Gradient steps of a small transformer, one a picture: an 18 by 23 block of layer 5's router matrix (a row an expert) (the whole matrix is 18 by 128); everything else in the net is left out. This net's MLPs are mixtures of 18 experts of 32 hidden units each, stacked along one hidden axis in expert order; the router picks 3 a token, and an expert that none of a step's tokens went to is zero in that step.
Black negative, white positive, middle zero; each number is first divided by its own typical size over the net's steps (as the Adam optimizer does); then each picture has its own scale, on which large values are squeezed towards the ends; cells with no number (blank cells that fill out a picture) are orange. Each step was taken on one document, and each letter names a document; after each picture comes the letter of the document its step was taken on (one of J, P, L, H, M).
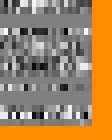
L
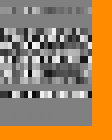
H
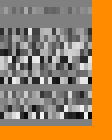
H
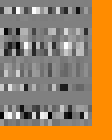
L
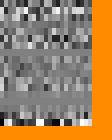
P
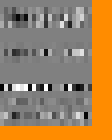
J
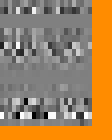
L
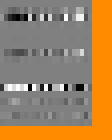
J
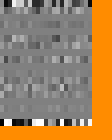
P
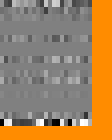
P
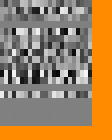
H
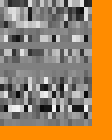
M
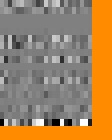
P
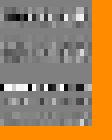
J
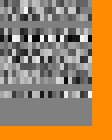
H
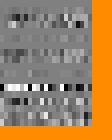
J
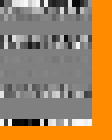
P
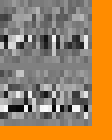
M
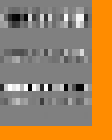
J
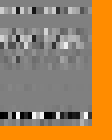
L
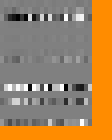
J
